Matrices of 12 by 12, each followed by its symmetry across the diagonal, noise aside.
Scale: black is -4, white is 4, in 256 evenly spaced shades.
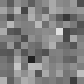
antisymmetric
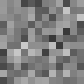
neither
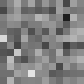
neither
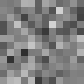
antisymmetric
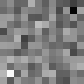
antisymmetric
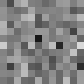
neither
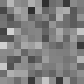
antisymmetric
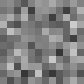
antisymmetric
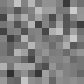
antisymmetric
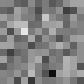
neither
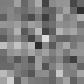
antisymmetric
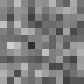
neither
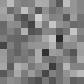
neither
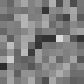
neither
